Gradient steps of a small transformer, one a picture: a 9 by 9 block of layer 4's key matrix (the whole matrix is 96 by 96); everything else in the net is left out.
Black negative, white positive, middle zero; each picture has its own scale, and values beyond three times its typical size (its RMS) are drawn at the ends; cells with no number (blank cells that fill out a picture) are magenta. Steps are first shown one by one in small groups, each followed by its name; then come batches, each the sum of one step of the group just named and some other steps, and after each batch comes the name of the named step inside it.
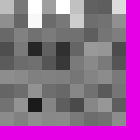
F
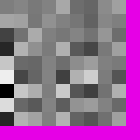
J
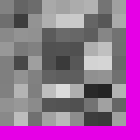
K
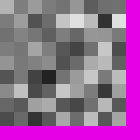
J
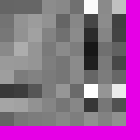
J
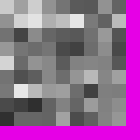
J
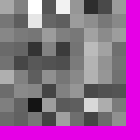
F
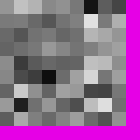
J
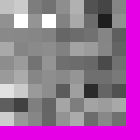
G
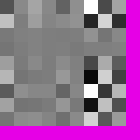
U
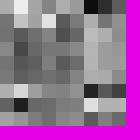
G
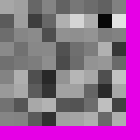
G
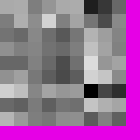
G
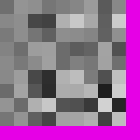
U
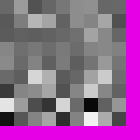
U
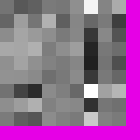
G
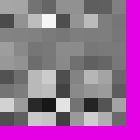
G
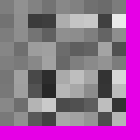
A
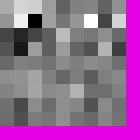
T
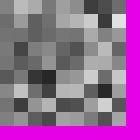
A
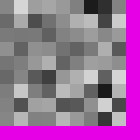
A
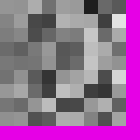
A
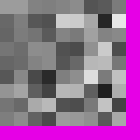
A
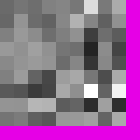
A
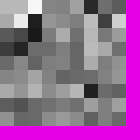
T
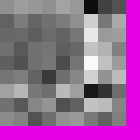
A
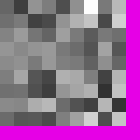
A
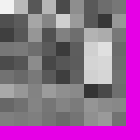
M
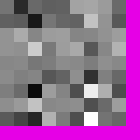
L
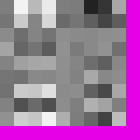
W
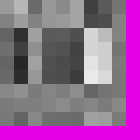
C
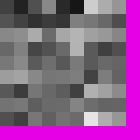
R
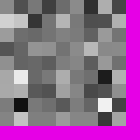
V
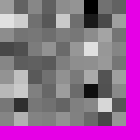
V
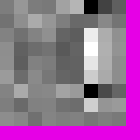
M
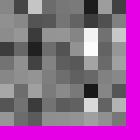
R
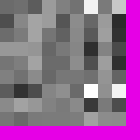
C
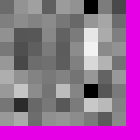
V
